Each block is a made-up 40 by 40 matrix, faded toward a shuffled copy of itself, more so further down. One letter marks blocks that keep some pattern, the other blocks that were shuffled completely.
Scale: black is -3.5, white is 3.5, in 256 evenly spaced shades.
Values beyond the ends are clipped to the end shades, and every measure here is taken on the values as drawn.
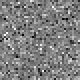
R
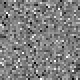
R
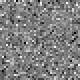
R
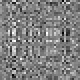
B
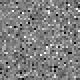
R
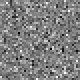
R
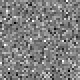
R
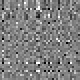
B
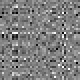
B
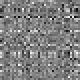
B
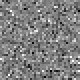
R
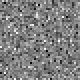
R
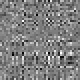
B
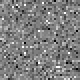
R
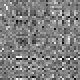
B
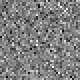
R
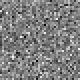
R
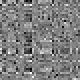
B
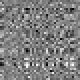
B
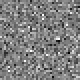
R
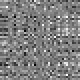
B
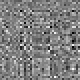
B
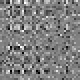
B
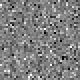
R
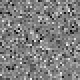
R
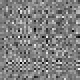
B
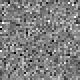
R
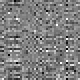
B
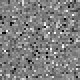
R
